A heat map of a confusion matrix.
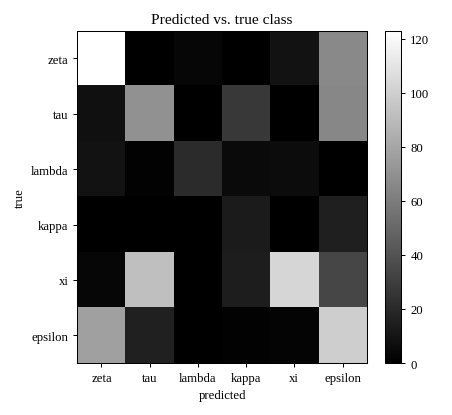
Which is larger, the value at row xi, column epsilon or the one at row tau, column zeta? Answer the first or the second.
the first
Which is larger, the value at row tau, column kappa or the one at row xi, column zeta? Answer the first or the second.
the first
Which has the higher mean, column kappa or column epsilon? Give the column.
epsilon
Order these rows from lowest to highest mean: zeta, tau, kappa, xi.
kappa, tau, zeta, xi
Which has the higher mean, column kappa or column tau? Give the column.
tau
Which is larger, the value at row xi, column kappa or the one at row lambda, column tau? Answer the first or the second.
the first
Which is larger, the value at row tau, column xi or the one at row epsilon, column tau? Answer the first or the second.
the second
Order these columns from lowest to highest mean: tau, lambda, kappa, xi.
lambda, kappa, xi, tau
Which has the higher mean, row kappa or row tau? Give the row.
tau
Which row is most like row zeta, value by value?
epsilon
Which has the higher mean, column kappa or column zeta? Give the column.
zeta
